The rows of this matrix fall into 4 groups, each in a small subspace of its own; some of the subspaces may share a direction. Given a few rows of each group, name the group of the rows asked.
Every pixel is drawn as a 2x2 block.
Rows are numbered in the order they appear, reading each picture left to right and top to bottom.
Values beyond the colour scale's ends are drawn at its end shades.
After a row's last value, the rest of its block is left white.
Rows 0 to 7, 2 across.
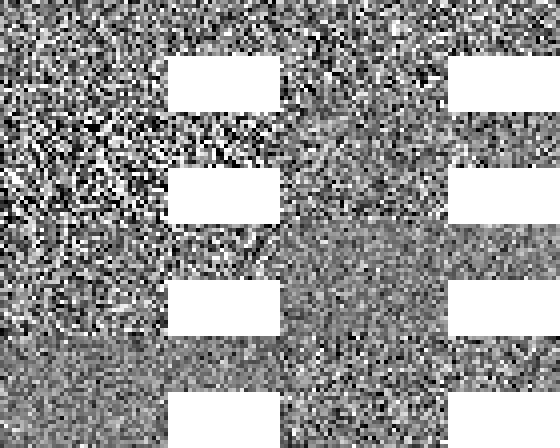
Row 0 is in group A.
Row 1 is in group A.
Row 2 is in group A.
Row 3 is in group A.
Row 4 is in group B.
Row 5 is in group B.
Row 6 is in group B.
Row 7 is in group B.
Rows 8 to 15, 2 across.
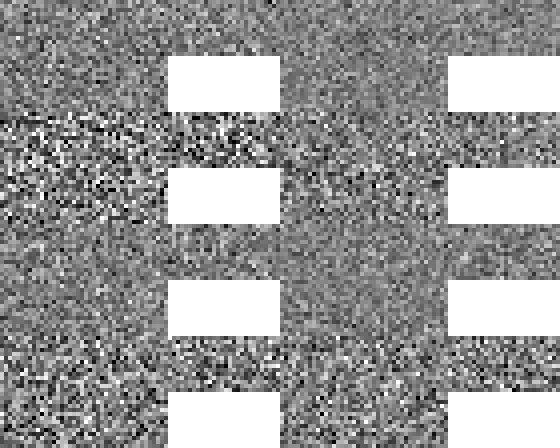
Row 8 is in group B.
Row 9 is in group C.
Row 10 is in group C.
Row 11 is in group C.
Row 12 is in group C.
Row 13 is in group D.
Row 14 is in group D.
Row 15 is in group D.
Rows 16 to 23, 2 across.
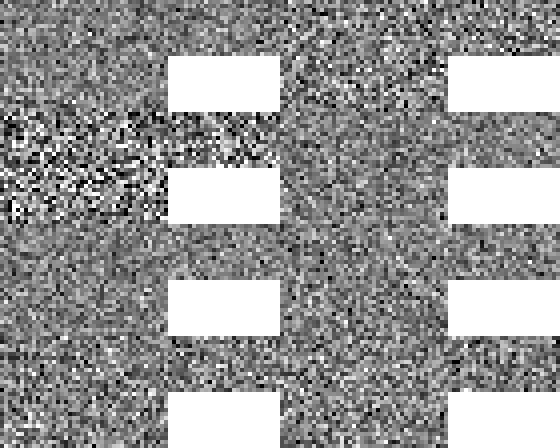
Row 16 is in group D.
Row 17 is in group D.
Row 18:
B
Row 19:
A
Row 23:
C
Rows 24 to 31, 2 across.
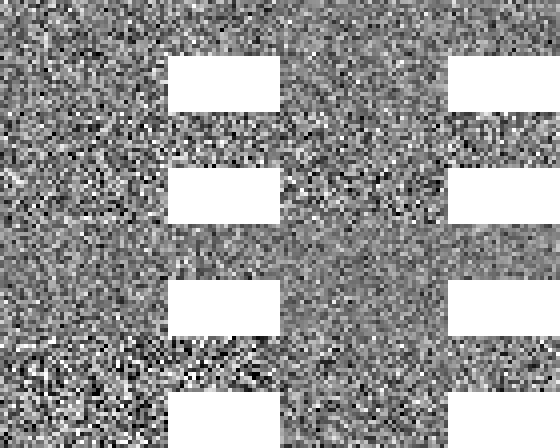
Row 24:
C
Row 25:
B
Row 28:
A
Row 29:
C
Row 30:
C
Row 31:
D
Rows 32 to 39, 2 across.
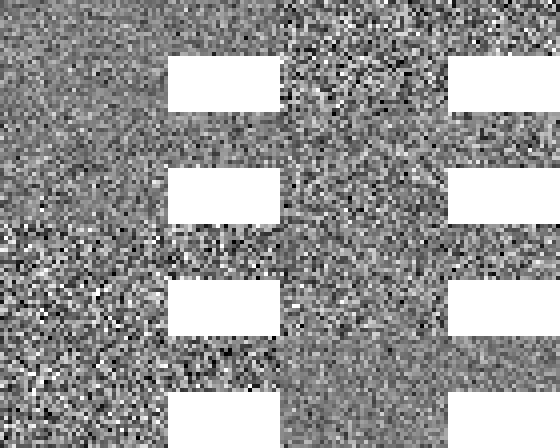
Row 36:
C
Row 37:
B
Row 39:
D
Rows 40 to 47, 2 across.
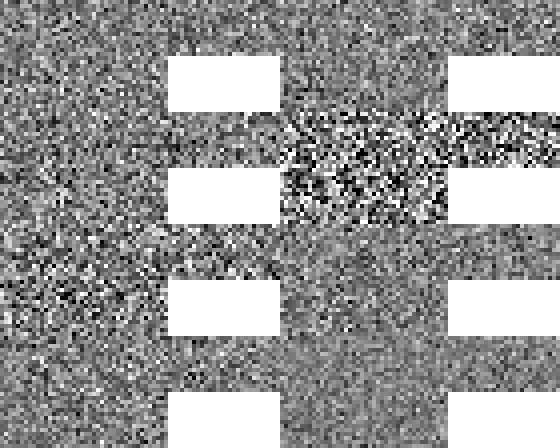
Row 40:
A
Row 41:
D
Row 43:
B
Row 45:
C
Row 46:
C
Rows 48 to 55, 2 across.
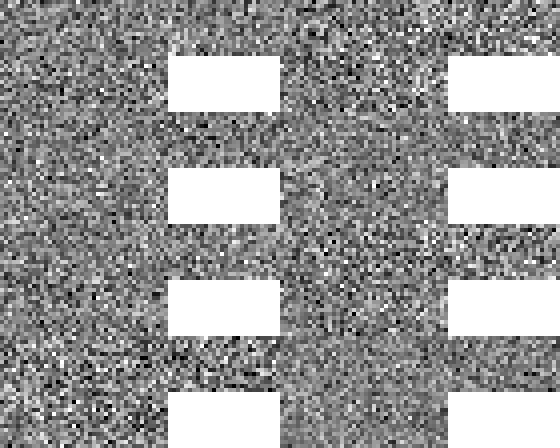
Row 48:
A
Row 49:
C
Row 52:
C
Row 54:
C
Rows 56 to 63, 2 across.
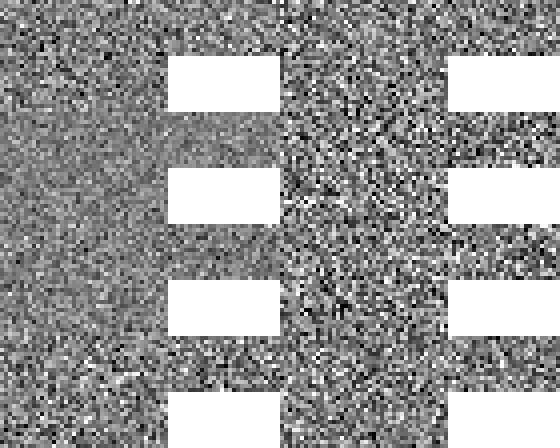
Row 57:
D
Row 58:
D
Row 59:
A
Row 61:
A
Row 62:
D
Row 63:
B
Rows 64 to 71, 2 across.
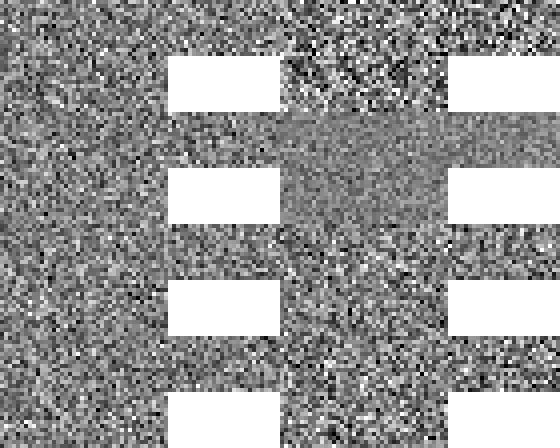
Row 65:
B
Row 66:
A
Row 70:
A
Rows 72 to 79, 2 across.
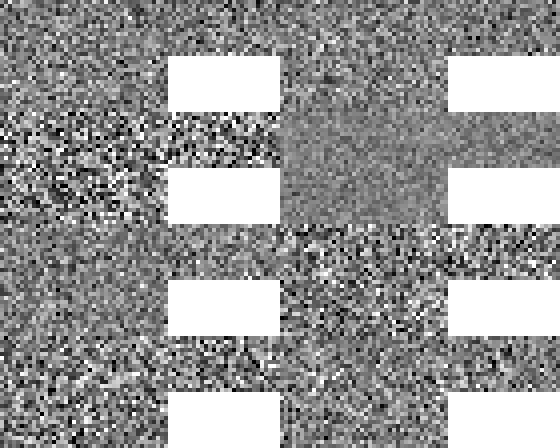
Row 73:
A
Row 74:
B
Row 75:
B
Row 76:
A
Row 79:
A
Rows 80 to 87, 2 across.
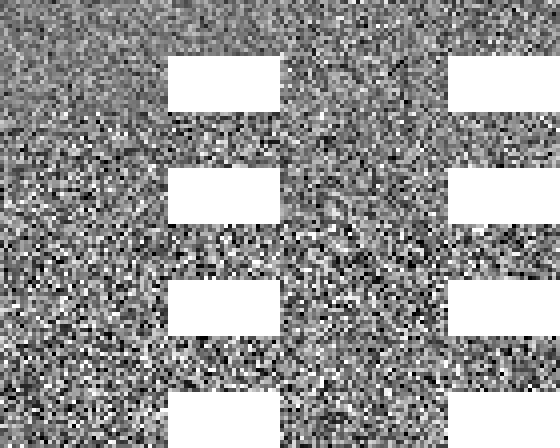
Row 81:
B
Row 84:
B
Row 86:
C
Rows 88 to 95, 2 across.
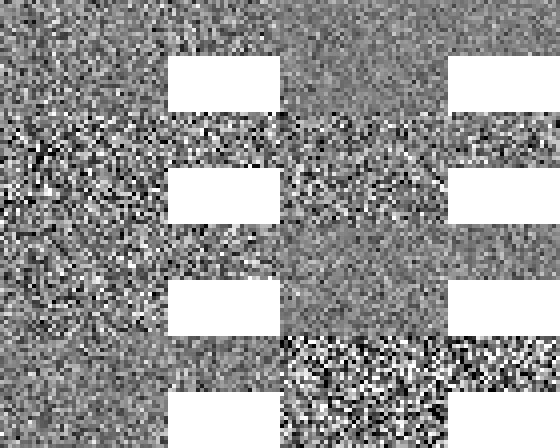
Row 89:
A
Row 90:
A
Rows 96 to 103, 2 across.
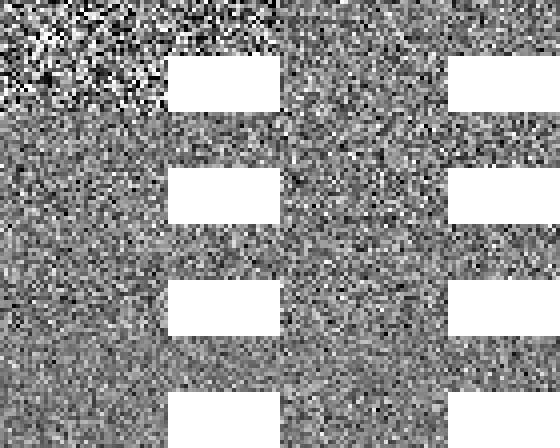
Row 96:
A
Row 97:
D
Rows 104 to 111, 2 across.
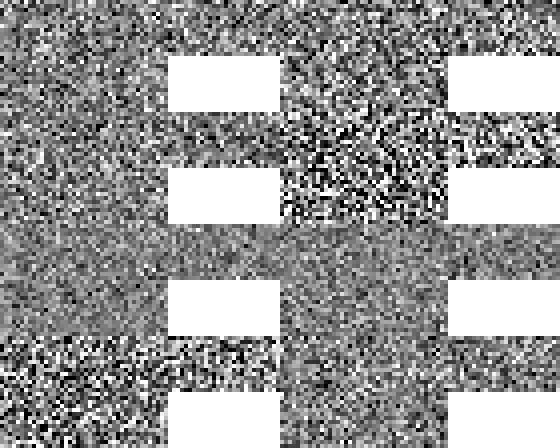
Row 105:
B
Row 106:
B
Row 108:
B
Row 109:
A
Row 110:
C
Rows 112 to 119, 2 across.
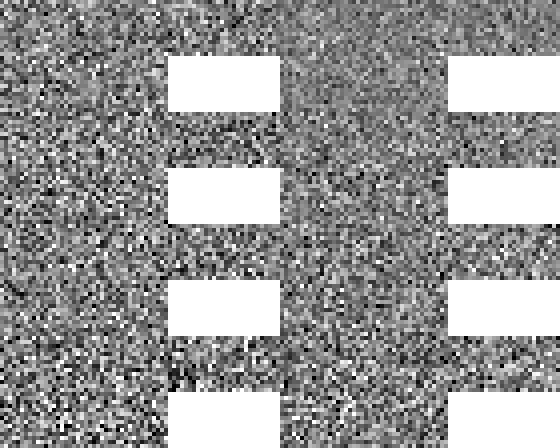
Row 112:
C
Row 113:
A
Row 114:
A
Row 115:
C
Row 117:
B
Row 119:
B
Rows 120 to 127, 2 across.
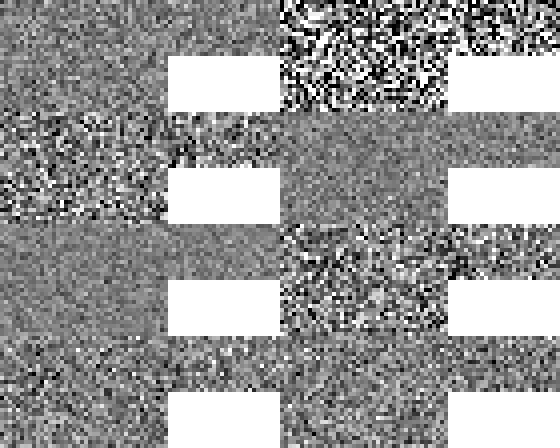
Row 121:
A
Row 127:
B
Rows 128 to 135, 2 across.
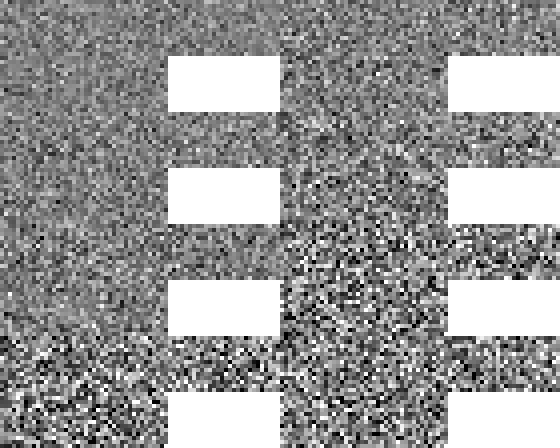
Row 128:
B
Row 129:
C
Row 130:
A
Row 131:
D
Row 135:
C
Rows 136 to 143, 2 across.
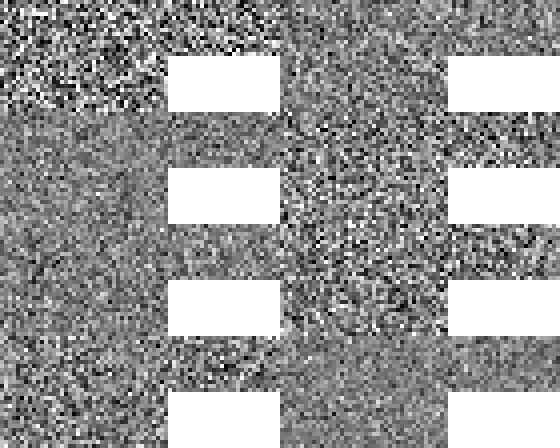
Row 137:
D
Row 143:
C
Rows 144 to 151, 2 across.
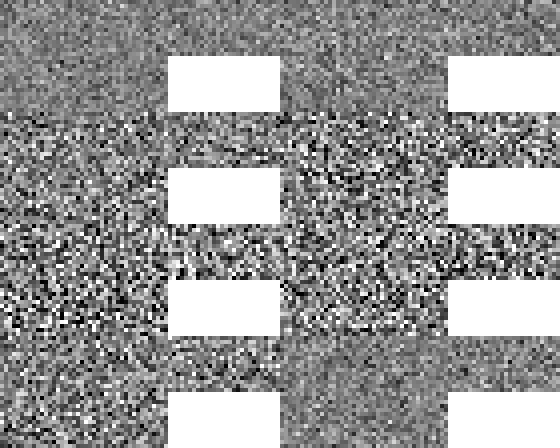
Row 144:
C
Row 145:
A
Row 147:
C
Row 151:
D
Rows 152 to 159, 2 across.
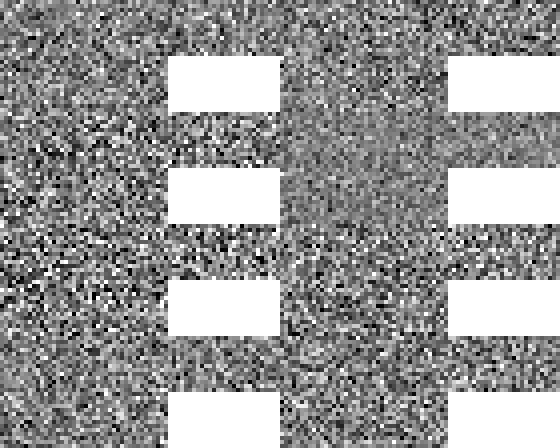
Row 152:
A
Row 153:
C
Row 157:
B
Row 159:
A
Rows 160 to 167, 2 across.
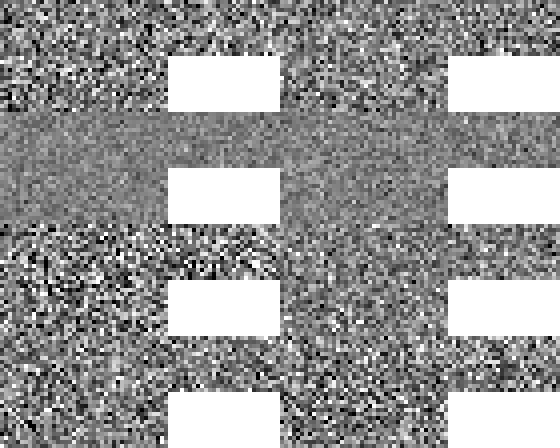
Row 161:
D
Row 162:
D
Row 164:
C
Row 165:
D
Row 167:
B
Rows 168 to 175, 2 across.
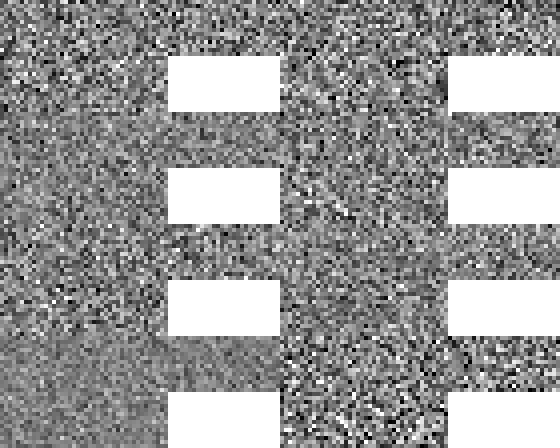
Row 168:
B
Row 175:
D
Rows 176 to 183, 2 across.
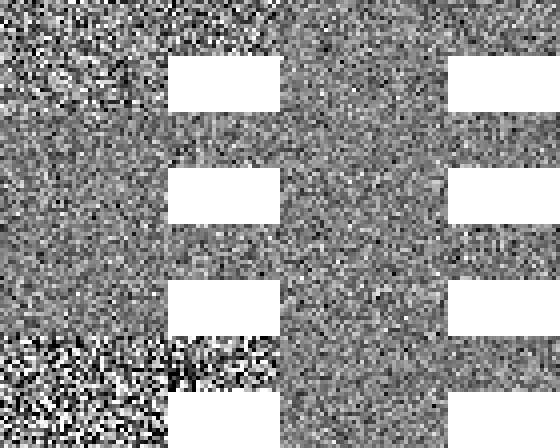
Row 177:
C
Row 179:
C
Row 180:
D
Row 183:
D
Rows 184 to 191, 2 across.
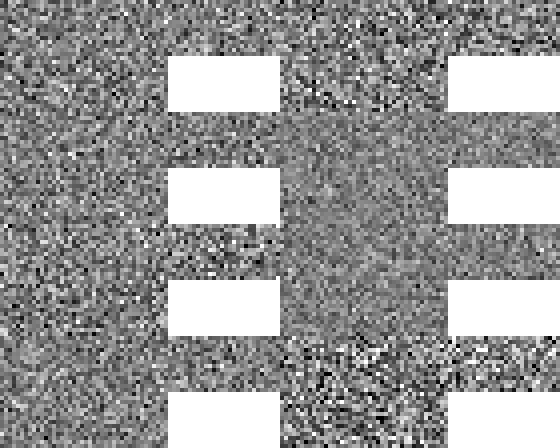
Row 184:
D
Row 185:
D
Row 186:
A
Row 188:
B
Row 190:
A
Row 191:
B
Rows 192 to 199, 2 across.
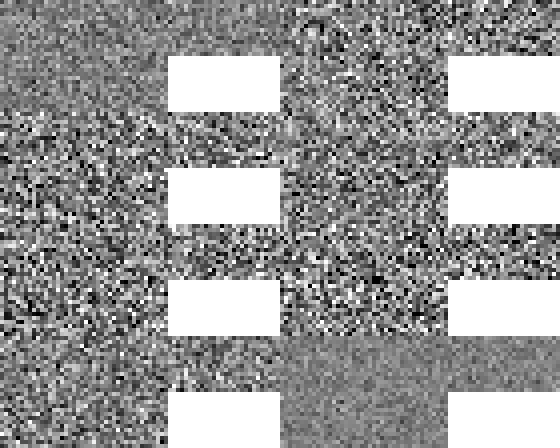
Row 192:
D
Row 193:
C
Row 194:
D
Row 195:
B
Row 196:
D
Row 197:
C
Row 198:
A
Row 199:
B
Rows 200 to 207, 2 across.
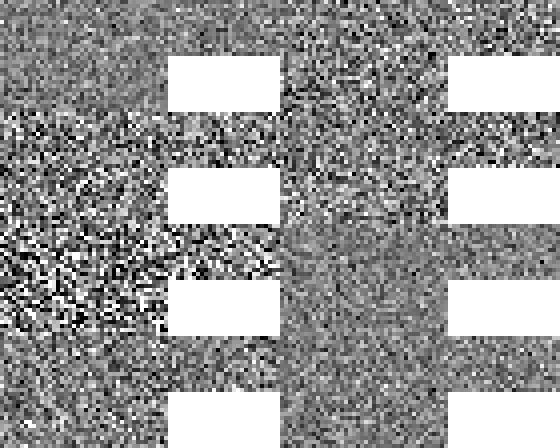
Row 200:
D
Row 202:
B
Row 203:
B
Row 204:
A
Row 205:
A
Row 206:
A
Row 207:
D
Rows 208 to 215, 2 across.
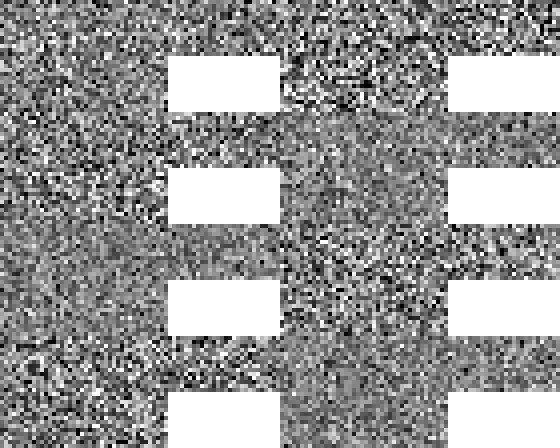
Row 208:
A
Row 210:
C
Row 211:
A
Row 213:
B
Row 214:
C
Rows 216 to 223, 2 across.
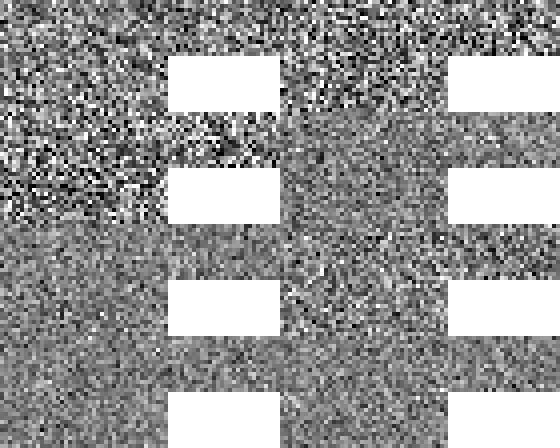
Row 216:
D
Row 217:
C
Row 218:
B
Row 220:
A
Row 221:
B
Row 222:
C
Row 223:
A
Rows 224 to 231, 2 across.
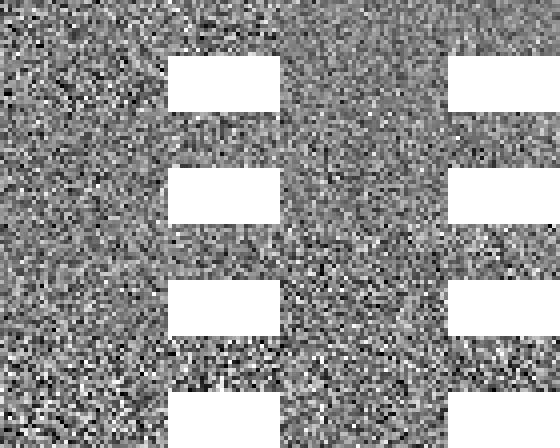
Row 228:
D
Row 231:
C
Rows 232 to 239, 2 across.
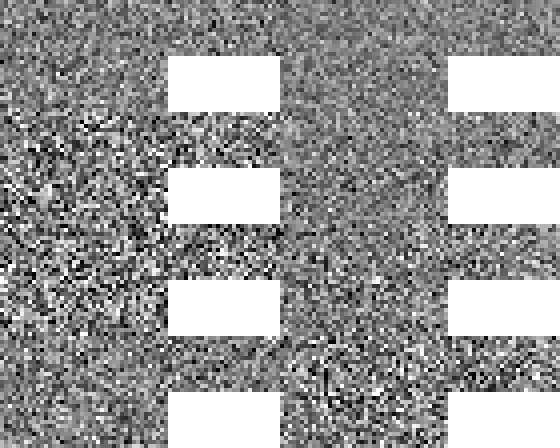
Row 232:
B
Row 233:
D
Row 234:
A
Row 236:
B
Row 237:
C
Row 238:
B
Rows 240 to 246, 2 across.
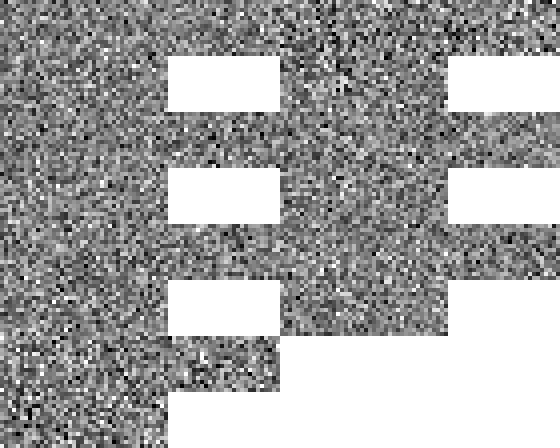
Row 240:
D
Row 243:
B
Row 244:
C
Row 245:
A
